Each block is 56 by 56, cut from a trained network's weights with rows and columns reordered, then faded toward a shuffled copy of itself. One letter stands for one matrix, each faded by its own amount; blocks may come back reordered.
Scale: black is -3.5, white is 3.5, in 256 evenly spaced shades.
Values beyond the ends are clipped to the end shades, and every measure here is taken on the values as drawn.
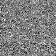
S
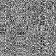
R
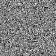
S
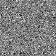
S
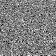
S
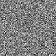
R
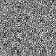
R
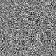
R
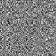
R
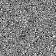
S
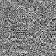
R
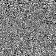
S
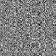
R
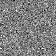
S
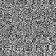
R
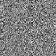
R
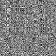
R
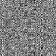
R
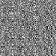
R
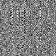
R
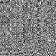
R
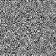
R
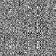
R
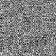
R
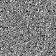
S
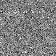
S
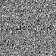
S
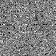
S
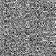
R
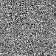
S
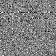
S
